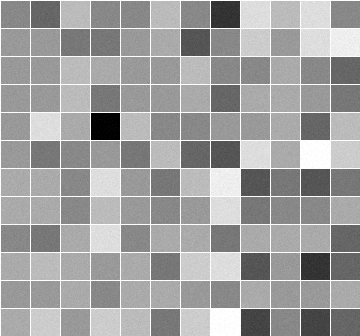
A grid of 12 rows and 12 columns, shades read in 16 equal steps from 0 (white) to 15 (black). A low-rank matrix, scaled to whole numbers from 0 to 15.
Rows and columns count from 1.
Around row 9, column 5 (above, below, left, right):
6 5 2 5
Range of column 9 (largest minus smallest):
9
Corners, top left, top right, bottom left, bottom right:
7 7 5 9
